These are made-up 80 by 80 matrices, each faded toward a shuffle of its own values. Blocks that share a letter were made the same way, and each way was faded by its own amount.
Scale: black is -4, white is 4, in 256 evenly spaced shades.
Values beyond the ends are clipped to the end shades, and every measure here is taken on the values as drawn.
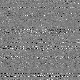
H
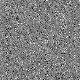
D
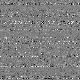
H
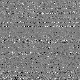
H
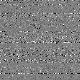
H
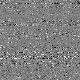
H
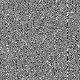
D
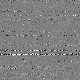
H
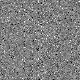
D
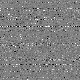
H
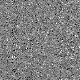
D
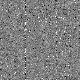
D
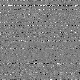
H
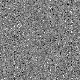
D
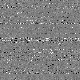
H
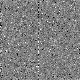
D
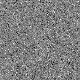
D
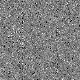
D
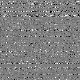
H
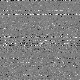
H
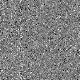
D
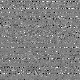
H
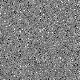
D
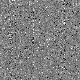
D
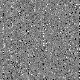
D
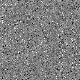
D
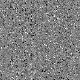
D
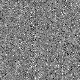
D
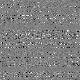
H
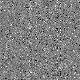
D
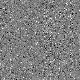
D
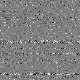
H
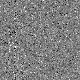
D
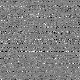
H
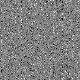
D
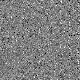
D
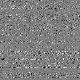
H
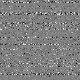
H
